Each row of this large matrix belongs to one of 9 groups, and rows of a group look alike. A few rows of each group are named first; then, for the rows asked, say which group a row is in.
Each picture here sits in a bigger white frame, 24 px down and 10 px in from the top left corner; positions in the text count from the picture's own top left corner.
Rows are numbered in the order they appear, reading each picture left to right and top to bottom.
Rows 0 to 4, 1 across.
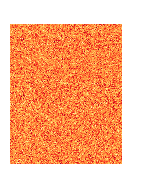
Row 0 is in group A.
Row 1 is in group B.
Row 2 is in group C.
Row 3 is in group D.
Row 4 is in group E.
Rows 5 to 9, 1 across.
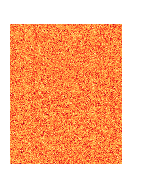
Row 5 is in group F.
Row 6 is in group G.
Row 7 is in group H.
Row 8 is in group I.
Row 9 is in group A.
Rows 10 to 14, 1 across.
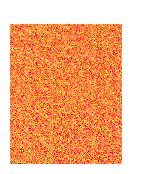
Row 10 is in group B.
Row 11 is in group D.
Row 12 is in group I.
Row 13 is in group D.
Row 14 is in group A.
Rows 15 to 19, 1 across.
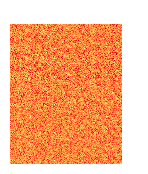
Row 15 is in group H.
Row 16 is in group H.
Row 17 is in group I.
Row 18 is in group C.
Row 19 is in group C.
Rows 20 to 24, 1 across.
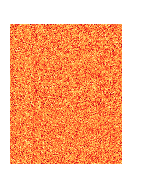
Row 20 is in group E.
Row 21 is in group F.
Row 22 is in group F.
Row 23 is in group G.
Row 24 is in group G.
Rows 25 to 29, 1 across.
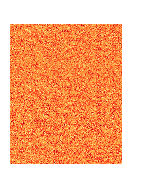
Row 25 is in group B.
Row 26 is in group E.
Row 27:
B
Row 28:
I
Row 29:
A
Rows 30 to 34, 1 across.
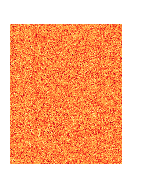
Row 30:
F
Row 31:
G
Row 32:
I
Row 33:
F
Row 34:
B
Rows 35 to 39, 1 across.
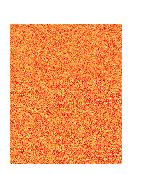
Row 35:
C
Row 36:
F
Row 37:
A
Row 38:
D
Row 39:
A
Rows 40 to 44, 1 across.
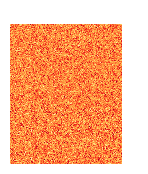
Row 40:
E
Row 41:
C
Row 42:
H
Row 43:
E
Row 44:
F
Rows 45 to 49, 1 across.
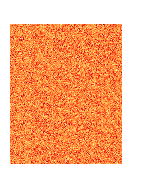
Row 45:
A
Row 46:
E
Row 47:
I
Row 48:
I
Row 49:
H
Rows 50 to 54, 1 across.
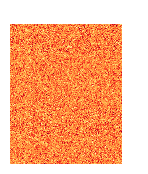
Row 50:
H
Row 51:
C
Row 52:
I
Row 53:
G
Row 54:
D
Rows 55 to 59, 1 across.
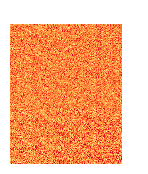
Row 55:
B
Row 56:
G
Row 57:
I
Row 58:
A
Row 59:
A
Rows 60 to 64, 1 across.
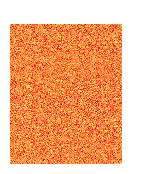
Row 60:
E
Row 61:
H
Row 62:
G
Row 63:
E
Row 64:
C
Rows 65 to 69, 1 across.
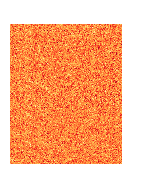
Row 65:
F
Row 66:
H
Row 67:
D
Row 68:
G
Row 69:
B
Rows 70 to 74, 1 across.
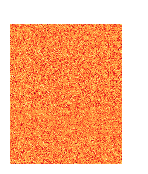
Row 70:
C
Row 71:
C
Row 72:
H
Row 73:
B
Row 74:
I
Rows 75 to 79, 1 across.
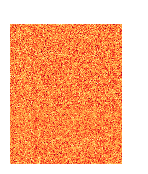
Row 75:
G
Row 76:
C
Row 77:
E
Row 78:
F
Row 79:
F
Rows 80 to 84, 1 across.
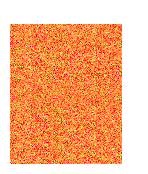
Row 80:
F
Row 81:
A
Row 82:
G
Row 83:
I
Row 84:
I
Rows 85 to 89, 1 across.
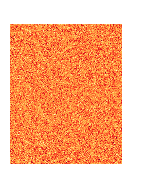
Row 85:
B
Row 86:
E
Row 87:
C
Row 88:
E
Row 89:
H
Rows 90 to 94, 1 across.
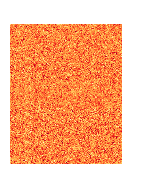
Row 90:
I
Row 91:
H
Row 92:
F
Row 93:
G
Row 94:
H
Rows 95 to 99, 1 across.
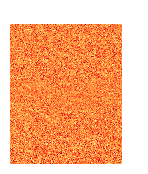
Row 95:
E
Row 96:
I
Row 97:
B
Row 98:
D
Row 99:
F
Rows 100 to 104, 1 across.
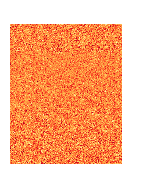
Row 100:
E
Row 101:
G
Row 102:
D
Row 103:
I
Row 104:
G
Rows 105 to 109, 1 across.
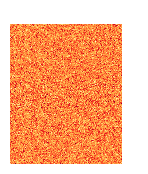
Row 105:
D
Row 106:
B
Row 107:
G
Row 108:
E
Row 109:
I
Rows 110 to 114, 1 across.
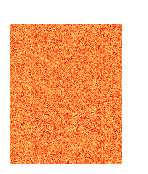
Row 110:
F
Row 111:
D
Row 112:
A
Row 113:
I
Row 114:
F
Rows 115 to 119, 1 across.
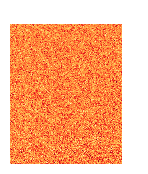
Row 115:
D
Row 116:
E
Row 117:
H
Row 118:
D
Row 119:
A
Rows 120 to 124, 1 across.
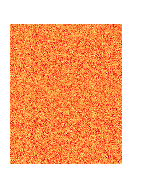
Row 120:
F
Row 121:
C
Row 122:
D
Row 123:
H
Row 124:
C
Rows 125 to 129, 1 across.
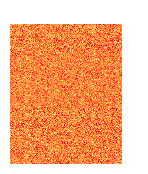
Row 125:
A
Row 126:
G
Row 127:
D
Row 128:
H
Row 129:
D
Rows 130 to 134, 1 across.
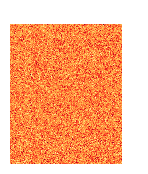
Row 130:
A
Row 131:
F
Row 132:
D
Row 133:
E
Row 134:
G
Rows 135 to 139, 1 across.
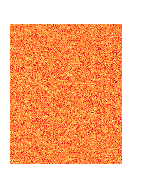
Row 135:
B
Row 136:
H
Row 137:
D
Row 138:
I
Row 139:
B
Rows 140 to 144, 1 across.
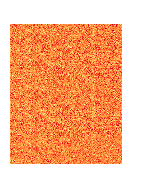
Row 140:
H
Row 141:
A
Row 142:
H
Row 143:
A
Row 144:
B
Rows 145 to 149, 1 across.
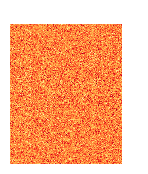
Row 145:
B
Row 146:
G
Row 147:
A
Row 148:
H
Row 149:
B
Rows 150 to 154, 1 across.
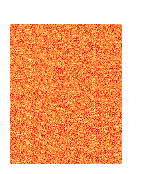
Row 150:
E
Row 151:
A
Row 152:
H
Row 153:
G
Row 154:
G
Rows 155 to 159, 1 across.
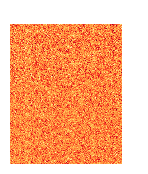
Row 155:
H
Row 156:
F
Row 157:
D
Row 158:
H
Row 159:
H
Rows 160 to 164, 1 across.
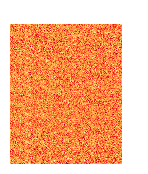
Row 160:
F
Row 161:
D
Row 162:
A
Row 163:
H
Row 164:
H
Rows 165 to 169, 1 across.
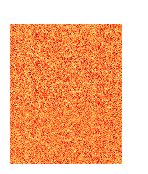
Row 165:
F
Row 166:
D
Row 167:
F
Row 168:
H
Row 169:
D
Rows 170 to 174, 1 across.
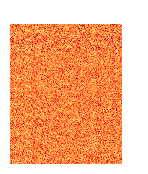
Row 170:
H
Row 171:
G
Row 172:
B
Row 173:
H
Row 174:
G
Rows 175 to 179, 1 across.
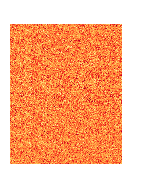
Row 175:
H
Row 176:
G
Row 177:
A
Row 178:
G
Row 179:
B
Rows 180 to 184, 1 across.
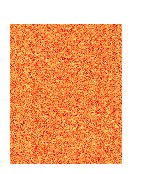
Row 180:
D
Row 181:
D
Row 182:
G
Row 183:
I
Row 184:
F
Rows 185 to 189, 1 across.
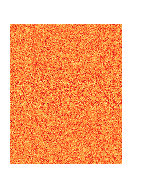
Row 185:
G
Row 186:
F
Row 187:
C
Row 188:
B
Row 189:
E
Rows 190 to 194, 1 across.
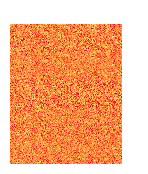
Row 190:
I
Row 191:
I
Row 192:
E
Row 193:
G
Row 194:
E
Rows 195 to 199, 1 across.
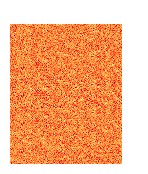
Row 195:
G
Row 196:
I
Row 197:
I
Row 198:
I
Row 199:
A
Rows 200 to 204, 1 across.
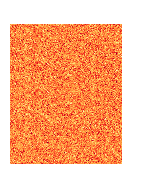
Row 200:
G
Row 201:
H
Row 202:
H
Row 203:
D
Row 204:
I
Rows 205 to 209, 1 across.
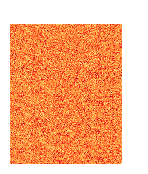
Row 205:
G
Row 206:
G
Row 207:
A
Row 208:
H
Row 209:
A
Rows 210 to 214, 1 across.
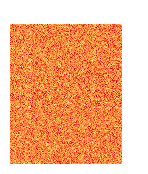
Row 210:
C
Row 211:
A
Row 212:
H
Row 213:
E
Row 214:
D
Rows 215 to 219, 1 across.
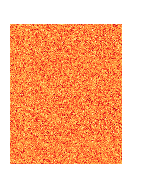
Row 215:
D
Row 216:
C
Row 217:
A
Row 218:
D
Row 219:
I
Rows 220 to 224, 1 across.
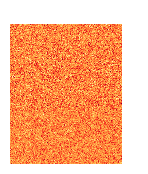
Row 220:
E
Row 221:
B
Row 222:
G
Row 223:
H
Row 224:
C
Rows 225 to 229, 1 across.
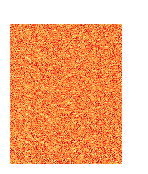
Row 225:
E
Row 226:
B
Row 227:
H
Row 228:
D
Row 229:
D
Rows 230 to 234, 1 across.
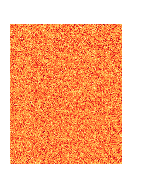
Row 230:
A
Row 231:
I
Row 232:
F
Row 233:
C
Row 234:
C
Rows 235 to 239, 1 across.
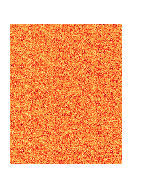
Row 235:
A
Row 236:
A
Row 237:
H
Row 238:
B
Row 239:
A
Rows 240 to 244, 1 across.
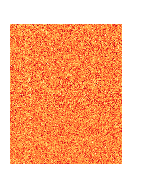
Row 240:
D
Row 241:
H
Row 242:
A
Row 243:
G
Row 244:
D
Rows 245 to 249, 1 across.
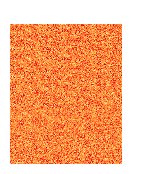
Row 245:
B
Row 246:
B
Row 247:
I
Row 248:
A
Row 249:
E
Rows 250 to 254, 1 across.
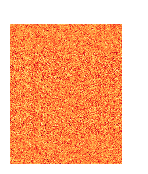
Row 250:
I
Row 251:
H
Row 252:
G
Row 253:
G
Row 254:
B
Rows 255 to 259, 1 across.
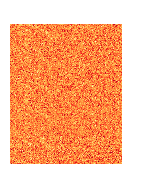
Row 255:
D
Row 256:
E
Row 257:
D
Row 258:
D
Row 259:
A
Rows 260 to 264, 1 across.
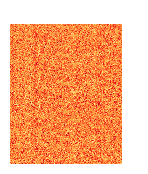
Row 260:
F
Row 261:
F
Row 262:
F
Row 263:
H
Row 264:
I
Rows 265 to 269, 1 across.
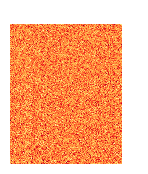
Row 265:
C
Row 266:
C
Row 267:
G
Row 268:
G
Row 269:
H
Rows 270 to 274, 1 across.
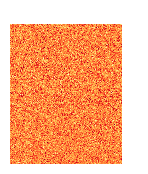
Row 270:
C
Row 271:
I
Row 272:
A
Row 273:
D
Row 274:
G
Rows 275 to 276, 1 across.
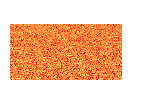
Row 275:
B
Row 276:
E
